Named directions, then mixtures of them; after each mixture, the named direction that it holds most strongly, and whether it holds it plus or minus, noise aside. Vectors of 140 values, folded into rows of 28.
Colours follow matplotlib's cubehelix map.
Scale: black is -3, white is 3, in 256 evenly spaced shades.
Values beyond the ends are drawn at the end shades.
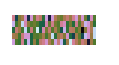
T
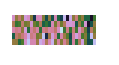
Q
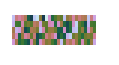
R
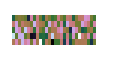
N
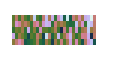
Q, minus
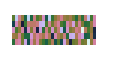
T, minus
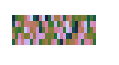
R, minus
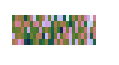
Q, minus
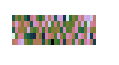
Q, minus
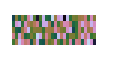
R, minus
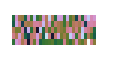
T, minus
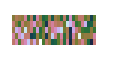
N, plus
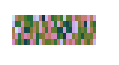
R, plus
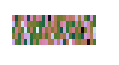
T, plus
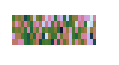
Q, minus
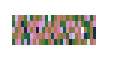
T, minus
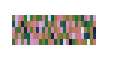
T, minus
